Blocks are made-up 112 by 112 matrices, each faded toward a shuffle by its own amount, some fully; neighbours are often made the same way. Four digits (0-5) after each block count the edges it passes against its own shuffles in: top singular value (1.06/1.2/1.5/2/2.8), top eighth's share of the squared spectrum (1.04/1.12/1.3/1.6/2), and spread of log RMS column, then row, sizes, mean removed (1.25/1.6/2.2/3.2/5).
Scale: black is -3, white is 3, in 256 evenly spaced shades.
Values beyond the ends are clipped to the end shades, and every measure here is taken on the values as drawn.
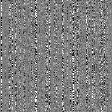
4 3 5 0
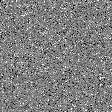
0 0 0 0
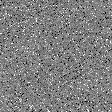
0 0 0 0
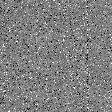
1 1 1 0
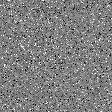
0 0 0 0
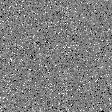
0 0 0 0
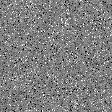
0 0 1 0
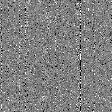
3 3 3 0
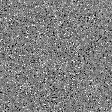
0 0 0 0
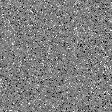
1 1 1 0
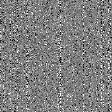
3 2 4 0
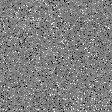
3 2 0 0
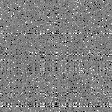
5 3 2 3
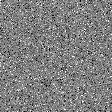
0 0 0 0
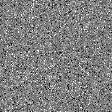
0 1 2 2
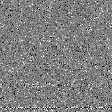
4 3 0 2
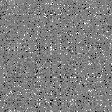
4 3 2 2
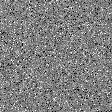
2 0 0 0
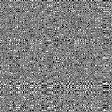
5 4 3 3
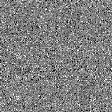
4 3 1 2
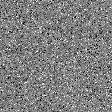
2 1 0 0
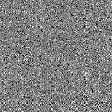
4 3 2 2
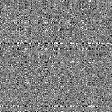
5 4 2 3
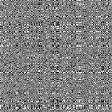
5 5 3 4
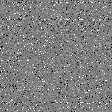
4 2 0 1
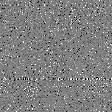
4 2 0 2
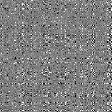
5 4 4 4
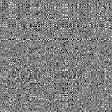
5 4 2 3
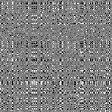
5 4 4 4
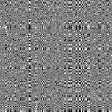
5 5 4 4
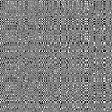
5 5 4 4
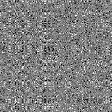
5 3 2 2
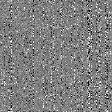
3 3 4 0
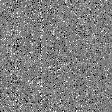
2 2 2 0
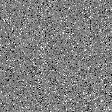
2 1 2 0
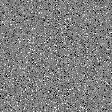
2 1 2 0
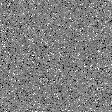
1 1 1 0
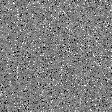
1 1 1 0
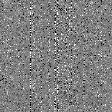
3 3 3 0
